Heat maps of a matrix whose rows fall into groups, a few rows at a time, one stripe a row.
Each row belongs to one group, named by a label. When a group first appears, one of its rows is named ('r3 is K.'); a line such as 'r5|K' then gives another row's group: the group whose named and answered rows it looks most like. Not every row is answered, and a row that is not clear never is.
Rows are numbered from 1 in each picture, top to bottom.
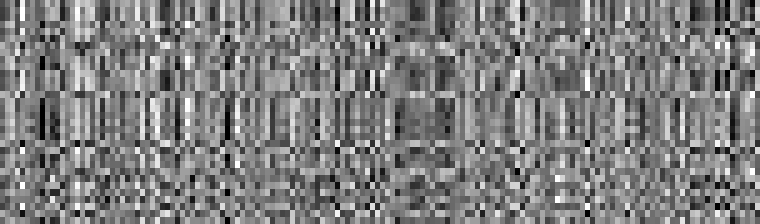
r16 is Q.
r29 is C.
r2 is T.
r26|C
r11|T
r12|T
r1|T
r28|Q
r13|T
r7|C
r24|Q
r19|Q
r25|C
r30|T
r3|T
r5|T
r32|Q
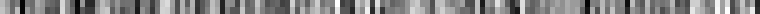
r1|C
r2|C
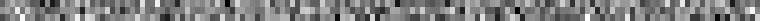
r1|Q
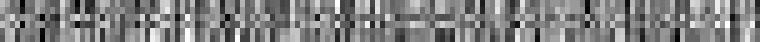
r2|C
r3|Q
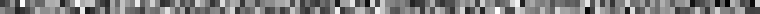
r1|T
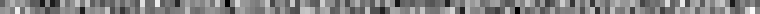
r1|Q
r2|C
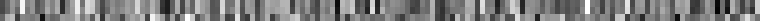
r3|Q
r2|T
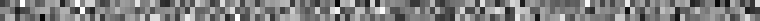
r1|T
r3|Q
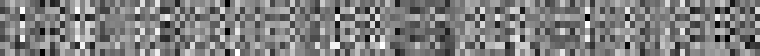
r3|C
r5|Q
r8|Q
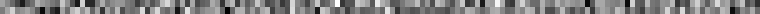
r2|Q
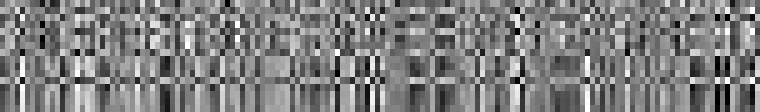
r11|T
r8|C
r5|C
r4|Q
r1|Q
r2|C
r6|Q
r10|T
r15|T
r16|T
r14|T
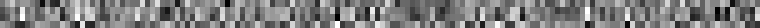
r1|Q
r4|C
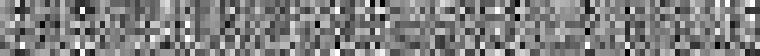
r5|C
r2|C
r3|C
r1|C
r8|C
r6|Q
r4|Q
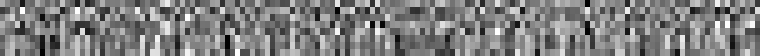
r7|Q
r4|C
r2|T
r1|C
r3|Q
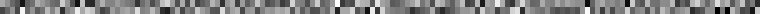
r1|C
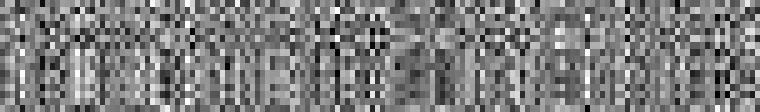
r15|Q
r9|Q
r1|Q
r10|Q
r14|T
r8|T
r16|C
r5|C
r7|C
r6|C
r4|Q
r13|Q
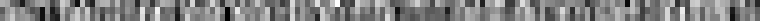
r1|C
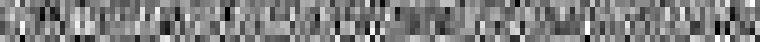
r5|T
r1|C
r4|T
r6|C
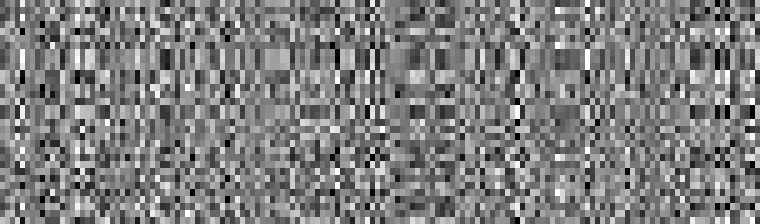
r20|C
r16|T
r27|C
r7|C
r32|C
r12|C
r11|C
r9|T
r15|C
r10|T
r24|T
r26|Q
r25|C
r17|T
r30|T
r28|C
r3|T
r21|Q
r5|C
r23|C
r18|C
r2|C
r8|T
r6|Q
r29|Q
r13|Q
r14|Q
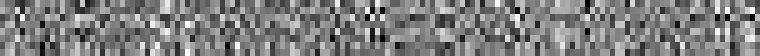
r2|C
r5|C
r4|Q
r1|C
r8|Q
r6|C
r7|Q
